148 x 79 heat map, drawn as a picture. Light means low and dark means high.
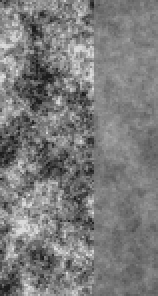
The halves do not mirror each other. The field is mottled with small blotches. No row or column stands out. A vertical seam about 60% of the way across splits the table, and the right part is calmer.
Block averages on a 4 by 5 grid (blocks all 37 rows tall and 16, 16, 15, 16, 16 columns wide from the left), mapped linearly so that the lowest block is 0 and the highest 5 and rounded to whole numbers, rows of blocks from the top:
14022 / 45312 / 23533 / 23234
